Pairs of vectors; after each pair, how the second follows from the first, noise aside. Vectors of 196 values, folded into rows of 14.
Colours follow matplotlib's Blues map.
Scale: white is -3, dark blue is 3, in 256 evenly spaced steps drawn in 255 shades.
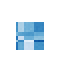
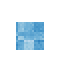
shrunk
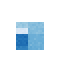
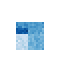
negated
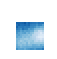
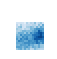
negated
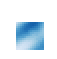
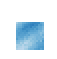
shrunk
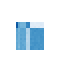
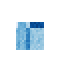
negated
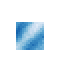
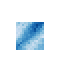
negated
